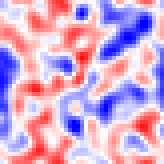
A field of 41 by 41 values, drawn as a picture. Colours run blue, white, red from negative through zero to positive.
Neither half mirrors the other. No lone cell stands out from its neighbours. On average the colour sits 50% of the way up the scale. The texture is blotchy.
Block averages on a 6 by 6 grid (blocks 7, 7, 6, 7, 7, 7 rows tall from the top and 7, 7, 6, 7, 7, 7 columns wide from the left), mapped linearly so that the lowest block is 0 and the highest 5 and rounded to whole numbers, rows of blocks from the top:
3 5 4 2 1 2
4 4 5 4 0 2
1 3 2 3 4 2
2 4 3 2 1 1
2 4 1 2 3 5
3 5 4 3 3 3
